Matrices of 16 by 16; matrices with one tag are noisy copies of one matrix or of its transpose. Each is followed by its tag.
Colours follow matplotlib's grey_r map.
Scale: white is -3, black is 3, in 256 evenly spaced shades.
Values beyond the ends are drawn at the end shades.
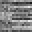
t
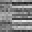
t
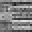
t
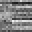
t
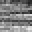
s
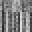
t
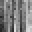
s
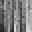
s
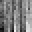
s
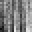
s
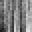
s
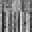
t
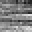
s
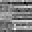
t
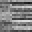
t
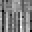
t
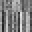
t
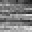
s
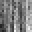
s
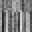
t
